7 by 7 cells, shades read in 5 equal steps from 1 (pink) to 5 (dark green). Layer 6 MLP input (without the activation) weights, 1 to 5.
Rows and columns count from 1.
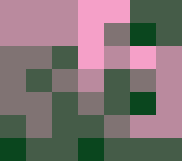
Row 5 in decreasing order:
5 4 4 3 3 3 2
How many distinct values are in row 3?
4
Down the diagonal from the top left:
2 2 4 2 4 2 4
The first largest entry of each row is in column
6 6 3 2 6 1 1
